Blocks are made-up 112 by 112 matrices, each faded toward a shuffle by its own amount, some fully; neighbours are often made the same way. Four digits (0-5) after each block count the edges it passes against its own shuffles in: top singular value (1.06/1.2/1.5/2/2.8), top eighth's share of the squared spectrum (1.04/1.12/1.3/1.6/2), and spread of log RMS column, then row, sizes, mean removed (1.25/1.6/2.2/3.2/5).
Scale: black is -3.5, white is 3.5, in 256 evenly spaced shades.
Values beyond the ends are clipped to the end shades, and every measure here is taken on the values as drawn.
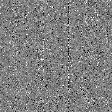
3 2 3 0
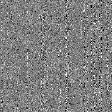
3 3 4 0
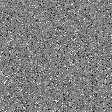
0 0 0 0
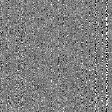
3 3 4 0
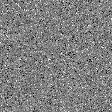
1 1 1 0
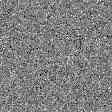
0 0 0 0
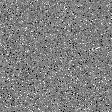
0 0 0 0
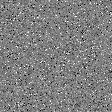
0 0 0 0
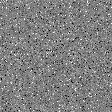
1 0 0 0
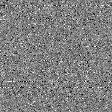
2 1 0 3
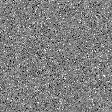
3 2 1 0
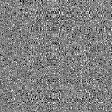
4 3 2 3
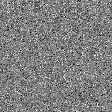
3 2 0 0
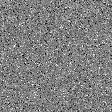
1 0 0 0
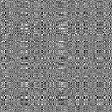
5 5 4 4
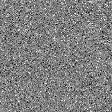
3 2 1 0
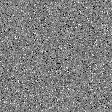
1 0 0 0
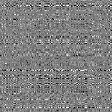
5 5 3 4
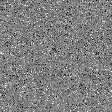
1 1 0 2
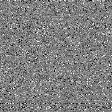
1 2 0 3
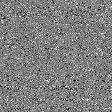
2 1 0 2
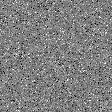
0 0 0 0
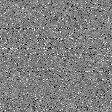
2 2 0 2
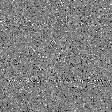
1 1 0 2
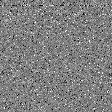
1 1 0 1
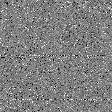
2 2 0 2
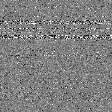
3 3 0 4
